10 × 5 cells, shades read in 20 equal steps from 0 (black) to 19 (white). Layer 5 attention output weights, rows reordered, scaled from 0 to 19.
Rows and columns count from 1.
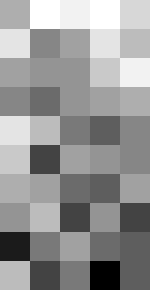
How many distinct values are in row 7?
4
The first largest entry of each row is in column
2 1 5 5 1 1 1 2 3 1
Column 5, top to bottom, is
16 14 18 13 10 10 12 5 7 7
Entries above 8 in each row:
5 5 5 4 4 4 3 3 2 2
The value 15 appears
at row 3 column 4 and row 6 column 1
